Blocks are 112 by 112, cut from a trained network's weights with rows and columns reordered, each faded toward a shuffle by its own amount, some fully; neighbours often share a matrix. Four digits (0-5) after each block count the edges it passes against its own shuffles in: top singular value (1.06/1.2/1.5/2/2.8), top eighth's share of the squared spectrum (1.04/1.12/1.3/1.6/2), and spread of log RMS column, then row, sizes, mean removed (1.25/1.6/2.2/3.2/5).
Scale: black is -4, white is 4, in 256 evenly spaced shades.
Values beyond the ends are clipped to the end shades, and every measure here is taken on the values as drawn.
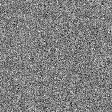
1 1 0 0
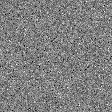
0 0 0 0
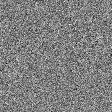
0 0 0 0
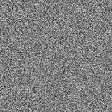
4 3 1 1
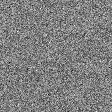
0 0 0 0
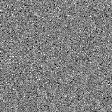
3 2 1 1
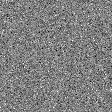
0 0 0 0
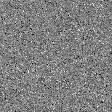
0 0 0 0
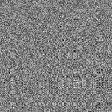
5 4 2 3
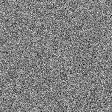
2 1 0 0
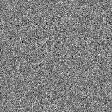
3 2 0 1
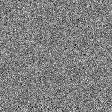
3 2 0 1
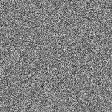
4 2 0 1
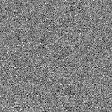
4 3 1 2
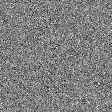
1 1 0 0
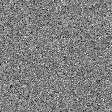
3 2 0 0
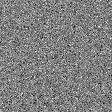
2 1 0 0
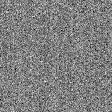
2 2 0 0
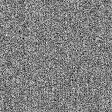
3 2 0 0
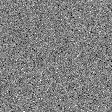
1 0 0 0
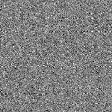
4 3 0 2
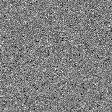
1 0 0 0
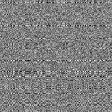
5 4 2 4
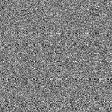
4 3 0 3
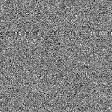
4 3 0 2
